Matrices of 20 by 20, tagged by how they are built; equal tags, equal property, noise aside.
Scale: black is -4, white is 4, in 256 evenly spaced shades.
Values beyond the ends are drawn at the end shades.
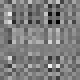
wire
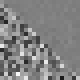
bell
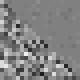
bell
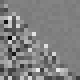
bell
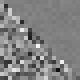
bell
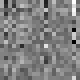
wire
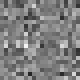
wire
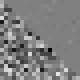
bell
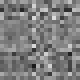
wire
